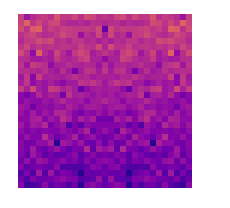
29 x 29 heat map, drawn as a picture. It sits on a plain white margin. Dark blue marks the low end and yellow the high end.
It is mirror symmetric from left to right. The histogram is bell-shaped. Fine speckle covers the field. No single row or column stands out from its neighbours. The field climbs toward the top.
